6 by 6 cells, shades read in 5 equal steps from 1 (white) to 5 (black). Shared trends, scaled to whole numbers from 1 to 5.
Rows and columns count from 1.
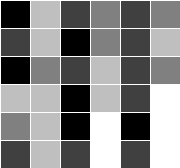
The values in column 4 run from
1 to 3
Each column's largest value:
5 3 5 3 5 3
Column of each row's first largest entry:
1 3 1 3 3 1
